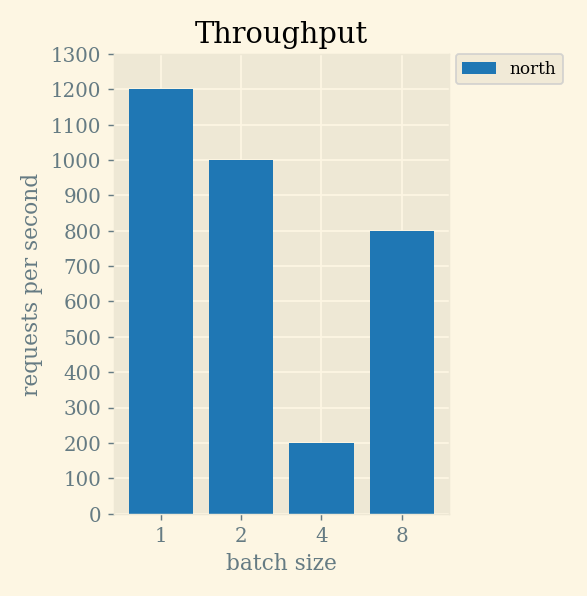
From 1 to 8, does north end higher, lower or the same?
lower
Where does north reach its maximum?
1
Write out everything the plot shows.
Title: Throughput
x-axis: batch size, ticks 1 2 4 8
y-axis: requests per second, ticks 0 100 200 300 400 500 600 700 800 900 1000 1100 1200 1300
Legend: north
Values:
north: 1200 1000 200 800
